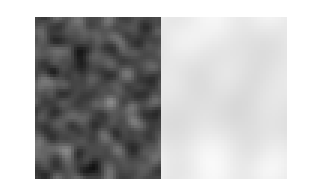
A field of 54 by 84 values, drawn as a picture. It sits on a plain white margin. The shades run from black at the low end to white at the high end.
It is made of 1 by 2 panels. Panel 1,1: low, blotchy. Panel 1,2: very high, smooth, faint in contrast.
